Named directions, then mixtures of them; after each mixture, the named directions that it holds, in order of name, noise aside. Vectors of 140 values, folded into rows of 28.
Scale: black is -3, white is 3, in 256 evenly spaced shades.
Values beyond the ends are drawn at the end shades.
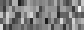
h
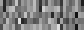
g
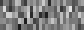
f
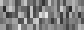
f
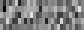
g, h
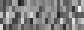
h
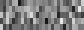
h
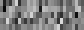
g, h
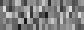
f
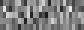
f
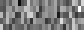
h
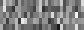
g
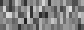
f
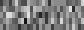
f, h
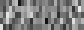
h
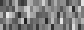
f, h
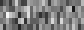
f, h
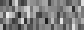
f, h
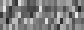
g, h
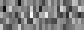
f, h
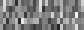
g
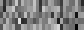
g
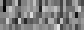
g, h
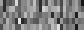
g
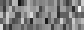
h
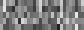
g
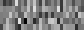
f, g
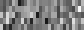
h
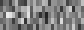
f, h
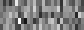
f, g
